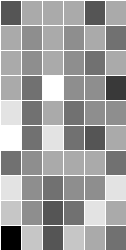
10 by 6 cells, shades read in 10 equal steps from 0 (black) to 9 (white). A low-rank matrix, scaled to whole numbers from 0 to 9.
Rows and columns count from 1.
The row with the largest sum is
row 8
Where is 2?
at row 4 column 6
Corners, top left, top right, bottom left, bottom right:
3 6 0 4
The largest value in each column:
9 7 9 7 8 8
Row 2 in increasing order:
4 5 5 6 6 6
